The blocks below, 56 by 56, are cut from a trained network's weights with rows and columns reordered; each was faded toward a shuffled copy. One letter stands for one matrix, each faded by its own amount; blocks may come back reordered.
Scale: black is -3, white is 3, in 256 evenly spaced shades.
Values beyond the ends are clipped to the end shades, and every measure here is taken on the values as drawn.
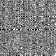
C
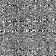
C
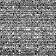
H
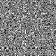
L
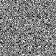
L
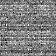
H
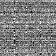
H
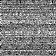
H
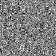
L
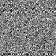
L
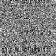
L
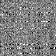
C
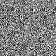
L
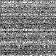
H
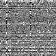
H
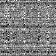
H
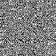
L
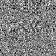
L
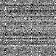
H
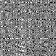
C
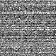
H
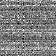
H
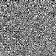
L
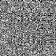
L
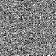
L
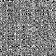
C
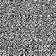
L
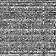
H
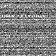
H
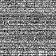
H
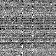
H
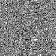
L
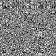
L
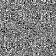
L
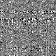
C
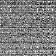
H
